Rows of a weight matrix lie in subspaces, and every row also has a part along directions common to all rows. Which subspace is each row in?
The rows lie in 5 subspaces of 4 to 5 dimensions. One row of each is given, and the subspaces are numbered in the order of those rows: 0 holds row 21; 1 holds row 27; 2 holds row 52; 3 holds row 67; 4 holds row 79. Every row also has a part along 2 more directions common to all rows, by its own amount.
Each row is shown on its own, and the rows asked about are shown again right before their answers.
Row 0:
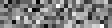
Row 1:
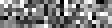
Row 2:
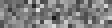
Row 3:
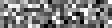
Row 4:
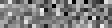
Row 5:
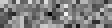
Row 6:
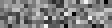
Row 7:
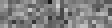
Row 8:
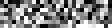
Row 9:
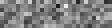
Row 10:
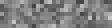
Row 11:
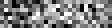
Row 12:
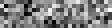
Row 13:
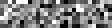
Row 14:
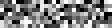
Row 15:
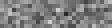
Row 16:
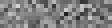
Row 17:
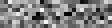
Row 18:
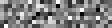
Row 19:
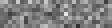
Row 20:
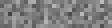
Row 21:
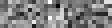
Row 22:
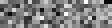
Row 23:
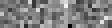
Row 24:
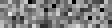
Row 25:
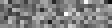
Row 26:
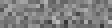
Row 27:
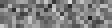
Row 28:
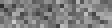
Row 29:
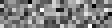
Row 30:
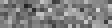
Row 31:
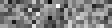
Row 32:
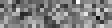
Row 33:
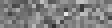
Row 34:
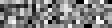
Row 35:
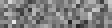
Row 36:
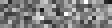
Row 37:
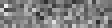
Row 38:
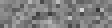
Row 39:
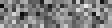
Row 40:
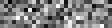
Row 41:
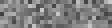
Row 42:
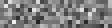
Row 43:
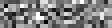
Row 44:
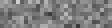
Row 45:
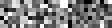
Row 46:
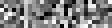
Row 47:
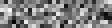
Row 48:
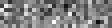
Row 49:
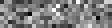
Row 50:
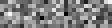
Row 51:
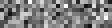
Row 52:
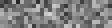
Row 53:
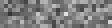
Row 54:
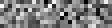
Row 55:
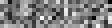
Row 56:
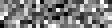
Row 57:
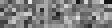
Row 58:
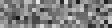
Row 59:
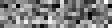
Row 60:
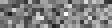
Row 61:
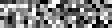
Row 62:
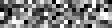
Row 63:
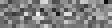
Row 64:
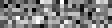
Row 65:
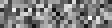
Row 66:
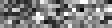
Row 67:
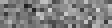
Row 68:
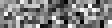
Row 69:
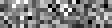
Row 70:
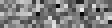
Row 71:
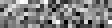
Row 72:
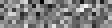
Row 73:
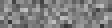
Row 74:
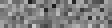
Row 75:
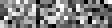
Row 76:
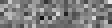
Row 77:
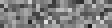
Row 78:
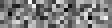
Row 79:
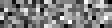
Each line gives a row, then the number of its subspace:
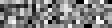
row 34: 3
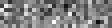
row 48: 3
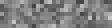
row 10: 1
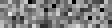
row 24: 2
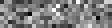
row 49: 4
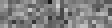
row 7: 0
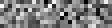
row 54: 1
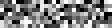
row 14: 4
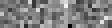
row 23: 4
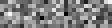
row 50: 0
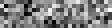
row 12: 3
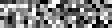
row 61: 3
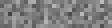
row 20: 2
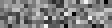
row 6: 0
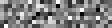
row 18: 2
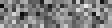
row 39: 1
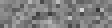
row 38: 2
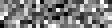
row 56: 4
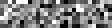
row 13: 4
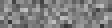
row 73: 4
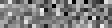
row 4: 2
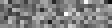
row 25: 3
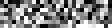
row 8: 0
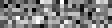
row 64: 0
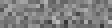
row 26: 4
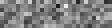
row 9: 2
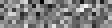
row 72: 1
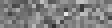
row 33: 1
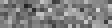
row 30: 3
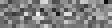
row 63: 3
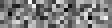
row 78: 1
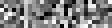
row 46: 3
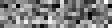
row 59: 0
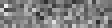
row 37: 3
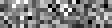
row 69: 4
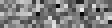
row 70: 2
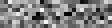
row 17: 3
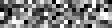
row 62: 1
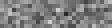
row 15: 3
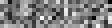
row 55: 0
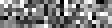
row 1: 0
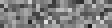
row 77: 3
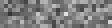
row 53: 2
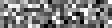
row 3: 4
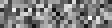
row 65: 1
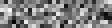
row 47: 1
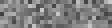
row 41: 2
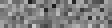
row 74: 2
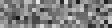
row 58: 0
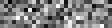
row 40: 0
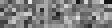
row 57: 0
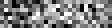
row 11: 4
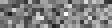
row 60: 1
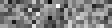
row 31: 0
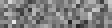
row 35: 0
